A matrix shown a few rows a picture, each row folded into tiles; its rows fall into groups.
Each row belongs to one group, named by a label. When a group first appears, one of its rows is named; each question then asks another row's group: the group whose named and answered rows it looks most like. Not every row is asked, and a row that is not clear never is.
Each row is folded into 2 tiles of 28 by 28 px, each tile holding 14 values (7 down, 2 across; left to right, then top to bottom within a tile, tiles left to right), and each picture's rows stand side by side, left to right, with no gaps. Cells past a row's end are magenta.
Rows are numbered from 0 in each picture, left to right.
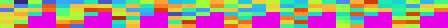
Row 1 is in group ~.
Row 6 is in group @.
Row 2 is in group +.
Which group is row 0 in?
~
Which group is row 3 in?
+
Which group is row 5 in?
~
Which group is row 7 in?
~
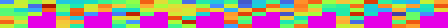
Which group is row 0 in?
+
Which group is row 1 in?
~
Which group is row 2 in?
@
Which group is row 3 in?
~
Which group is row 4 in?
~
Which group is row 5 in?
@
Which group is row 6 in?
@
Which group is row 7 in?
+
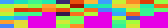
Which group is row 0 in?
~
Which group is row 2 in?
@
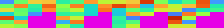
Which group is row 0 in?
+
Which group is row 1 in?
+
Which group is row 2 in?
@
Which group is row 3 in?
@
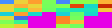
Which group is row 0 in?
@
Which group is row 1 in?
+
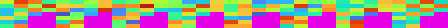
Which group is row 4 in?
~
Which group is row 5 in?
+
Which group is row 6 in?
~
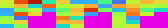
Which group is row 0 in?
@
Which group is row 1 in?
~
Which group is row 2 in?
@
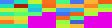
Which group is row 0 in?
+
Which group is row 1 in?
@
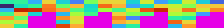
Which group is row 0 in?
~
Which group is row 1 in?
+
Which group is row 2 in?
~
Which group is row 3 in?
~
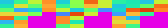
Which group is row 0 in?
+
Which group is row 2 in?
~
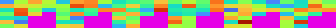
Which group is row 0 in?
@
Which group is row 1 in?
@
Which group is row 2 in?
+
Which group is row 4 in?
~
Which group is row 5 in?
~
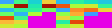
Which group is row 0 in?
+
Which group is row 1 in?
~
